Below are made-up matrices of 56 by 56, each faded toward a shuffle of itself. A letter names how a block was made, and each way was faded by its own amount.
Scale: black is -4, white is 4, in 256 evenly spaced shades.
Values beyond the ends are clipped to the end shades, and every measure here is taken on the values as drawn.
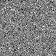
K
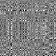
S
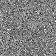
K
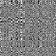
S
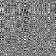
S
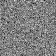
K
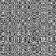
S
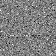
K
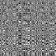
S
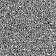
K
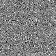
K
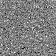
K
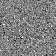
K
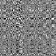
S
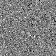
K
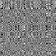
S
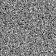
K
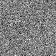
K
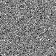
K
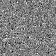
K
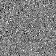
K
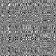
S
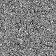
K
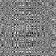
S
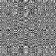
S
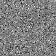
K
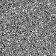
K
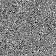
K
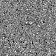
K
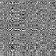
S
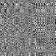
S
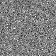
K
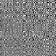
S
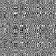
S
